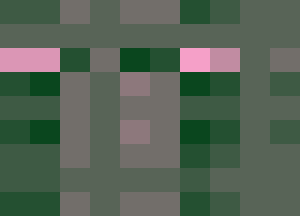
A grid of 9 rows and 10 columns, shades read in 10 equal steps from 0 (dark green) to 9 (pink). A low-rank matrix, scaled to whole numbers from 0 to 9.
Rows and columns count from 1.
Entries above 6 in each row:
0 0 4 0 0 0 0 0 0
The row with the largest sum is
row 3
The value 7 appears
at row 3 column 8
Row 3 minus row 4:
7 8 -3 1 -5 -3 9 6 0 2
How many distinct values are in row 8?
2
